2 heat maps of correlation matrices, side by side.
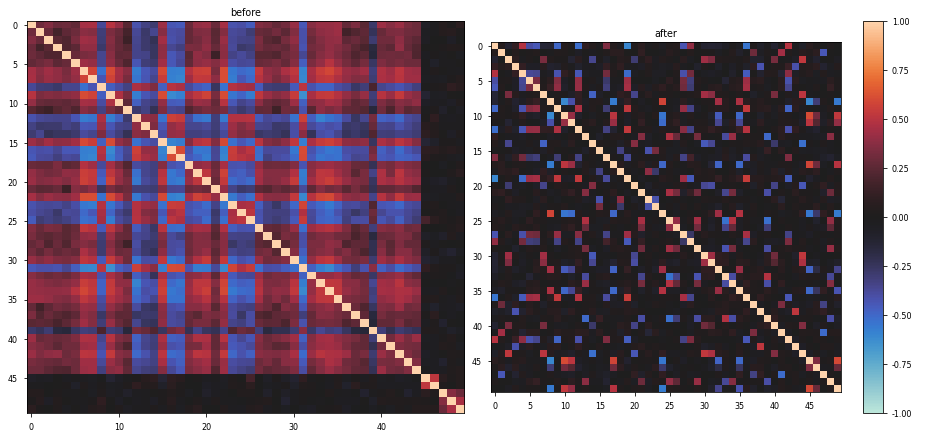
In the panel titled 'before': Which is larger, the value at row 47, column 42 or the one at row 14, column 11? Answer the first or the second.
the first
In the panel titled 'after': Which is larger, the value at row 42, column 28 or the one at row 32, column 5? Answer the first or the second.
the first
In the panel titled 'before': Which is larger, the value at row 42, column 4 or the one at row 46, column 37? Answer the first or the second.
the first
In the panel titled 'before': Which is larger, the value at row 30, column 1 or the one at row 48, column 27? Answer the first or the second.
the first
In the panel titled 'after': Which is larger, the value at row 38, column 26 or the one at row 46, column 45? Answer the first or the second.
the second
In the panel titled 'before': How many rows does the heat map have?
50
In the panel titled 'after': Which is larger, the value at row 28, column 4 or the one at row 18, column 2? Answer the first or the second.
the first
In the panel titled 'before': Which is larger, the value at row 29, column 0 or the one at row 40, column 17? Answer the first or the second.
the first
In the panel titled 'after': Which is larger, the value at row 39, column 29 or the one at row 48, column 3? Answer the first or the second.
the second
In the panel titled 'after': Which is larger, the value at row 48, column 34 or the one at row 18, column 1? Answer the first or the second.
the first
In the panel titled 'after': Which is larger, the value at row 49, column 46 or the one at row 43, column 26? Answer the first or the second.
the first
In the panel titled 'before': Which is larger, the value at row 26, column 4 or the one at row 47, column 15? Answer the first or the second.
the first
